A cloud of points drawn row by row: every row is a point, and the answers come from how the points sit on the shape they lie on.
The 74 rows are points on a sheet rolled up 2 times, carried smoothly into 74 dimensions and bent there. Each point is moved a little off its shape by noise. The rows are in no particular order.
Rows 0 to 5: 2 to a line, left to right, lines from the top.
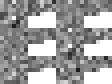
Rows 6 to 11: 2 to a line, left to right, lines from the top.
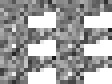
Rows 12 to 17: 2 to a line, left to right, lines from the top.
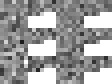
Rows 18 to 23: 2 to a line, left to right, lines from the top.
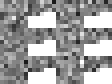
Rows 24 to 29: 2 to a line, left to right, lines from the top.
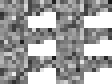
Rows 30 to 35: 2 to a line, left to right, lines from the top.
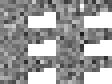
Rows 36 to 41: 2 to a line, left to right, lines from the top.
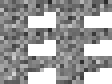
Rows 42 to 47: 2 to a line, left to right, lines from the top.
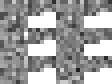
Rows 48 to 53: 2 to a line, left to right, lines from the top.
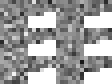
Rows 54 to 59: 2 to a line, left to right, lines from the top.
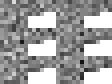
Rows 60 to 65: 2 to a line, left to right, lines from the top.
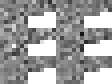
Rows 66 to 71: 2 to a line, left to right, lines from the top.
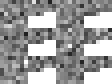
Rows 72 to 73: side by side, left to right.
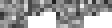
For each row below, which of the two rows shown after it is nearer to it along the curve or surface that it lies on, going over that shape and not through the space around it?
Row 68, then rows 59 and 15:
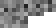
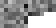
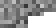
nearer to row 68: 59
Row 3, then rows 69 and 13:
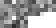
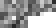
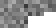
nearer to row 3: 69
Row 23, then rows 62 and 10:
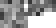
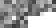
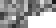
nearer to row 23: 10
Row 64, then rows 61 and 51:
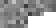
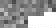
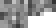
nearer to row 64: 61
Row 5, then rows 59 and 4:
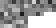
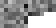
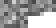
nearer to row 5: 59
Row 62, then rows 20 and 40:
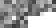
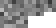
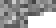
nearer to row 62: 40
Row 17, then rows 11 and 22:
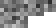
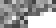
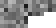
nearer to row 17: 22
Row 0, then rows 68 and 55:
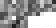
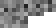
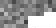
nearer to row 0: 68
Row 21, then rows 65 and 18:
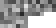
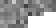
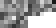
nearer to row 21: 18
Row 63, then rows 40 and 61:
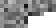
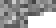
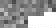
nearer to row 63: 40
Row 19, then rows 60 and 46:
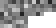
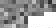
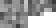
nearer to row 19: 60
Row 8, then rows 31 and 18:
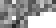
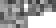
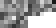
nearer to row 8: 18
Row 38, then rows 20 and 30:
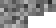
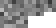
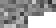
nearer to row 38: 30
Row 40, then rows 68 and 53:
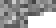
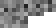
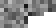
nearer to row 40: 53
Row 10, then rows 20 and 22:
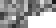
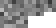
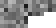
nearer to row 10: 22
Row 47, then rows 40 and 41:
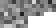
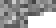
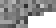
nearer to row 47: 41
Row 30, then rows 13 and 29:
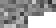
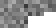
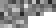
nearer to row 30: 29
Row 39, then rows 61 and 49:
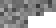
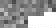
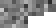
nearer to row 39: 61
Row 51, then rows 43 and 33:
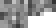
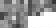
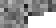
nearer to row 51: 43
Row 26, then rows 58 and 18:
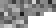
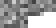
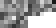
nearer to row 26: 18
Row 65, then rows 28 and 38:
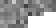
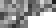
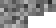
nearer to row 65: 38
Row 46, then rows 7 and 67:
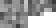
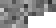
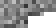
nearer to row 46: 67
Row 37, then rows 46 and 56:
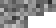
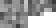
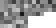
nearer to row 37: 56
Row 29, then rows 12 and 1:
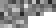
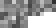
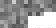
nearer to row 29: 12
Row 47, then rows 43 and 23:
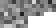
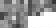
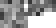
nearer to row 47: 23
